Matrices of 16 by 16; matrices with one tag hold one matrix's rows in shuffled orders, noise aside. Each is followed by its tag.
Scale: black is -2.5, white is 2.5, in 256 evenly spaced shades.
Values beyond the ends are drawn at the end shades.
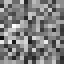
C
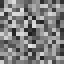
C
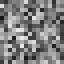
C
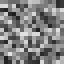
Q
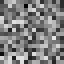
C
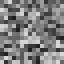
Q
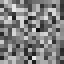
C
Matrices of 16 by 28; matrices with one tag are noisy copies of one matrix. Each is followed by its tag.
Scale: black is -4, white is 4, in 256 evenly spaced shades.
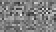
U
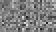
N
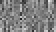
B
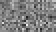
N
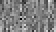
B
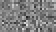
N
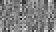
B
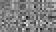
N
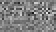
U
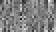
B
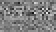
U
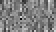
B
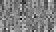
B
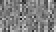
B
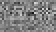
U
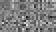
N
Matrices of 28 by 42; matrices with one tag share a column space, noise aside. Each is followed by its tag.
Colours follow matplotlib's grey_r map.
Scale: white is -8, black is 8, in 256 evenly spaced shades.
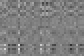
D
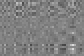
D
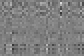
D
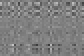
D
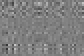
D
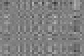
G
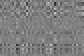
D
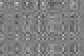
G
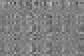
G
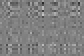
D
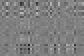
D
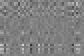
D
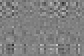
D
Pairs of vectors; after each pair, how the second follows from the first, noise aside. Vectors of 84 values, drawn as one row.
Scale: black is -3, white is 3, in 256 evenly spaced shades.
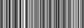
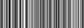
copied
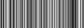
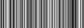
copied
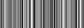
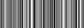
copied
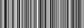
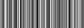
negated
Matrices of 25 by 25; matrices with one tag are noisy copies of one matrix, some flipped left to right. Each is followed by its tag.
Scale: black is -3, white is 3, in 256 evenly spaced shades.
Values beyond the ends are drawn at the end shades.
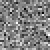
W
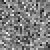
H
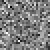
H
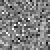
H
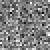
W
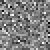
H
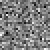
W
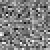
W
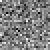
W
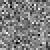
H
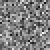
H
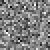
H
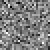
H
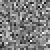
H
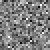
H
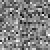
W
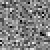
W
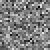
H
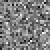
H
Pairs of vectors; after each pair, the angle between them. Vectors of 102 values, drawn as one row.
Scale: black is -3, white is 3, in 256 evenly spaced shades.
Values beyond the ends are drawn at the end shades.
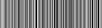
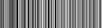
partly opposed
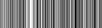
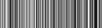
partly aligned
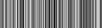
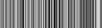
nearly parallel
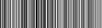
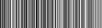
nearly parallel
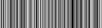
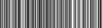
nearly opposite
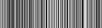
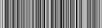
orthogonal
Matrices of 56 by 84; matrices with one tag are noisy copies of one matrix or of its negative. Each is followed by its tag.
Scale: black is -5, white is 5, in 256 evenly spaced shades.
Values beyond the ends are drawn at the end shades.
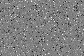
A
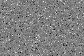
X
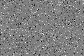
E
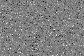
X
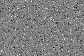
A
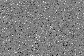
X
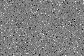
E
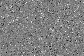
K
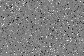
K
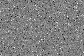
A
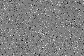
E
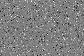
A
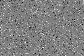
E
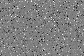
A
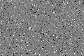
E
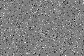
E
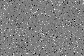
E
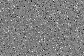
A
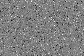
A
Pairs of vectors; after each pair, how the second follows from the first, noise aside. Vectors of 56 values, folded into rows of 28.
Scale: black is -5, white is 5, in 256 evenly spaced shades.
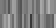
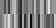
scaled up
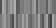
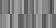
shuffled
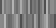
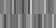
wrapped around
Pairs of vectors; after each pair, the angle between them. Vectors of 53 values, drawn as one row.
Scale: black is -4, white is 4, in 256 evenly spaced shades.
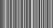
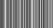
nearly parallel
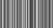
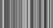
partly aligned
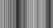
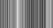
nearly opposite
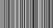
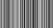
nearly parallel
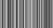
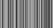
nearly parallel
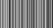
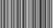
partly opposed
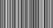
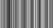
orthogonal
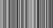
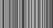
partly aligned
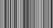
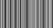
partly aligned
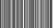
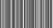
nearly parallel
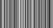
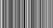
partly opposed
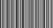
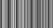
orthogonal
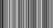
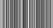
partly opposed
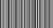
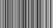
orthogonal
